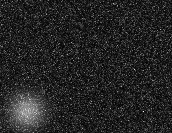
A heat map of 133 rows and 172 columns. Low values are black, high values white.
Ninth with the highest average: bottom left. Stripes: none. Histogram: skewed, a long tail of high values. Mirror symmetry: none. Bumps: one, in the bottom left.
